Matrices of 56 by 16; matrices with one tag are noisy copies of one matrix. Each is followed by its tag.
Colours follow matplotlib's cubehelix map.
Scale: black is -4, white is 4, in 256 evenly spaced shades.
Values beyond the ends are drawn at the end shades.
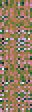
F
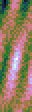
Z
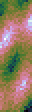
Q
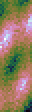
Q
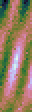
Z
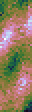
Q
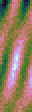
Z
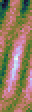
Z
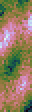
Q
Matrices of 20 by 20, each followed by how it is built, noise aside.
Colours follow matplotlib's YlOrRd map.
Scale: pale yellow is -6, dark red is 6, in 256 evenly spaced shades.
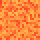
noise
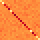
diagonal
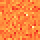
noise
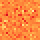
noise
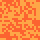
noise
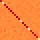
diagonal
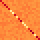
diagonal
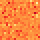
noise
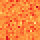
noise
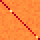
diagonal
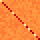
diagonal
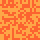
noise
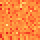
noise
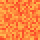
noise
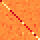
diagonal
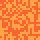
noise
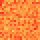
noise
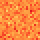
noise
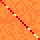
diagonal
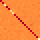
diagonal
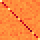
diagonal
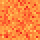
noise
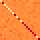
diagonal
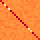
diagonal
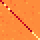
diagonal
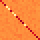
diagonal
